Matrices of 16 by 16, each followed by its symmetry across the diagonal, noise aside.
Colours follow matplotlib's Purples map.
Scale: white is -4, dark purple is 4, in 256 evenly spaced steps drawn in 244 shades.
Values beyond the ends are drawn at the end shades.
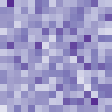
neither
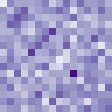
symmetric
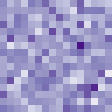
neither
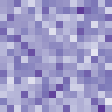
antisymmetric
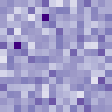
symmetric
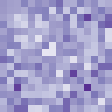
symmetric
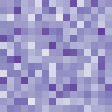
antisymmetric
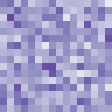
neither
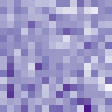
antisymmetric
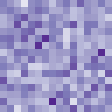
symmetric
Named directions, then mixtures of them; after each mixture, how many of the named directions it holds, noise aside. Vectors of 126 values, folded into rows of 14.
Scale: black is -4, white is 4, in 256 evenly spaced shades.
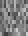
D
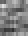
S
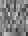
one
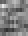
one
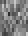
two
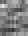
one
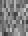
one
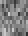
two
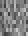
one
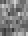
two
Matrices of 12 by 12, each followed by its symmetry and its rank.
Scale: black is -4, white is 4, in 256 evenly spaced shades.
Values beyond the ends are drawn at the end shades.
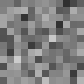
neither, full rank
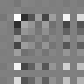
symmetric, rank one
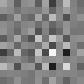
symmetric, rank two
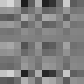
neither, rank one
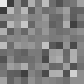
symmetric, rank two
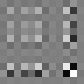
symmetric, rank one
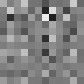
neither, rank two
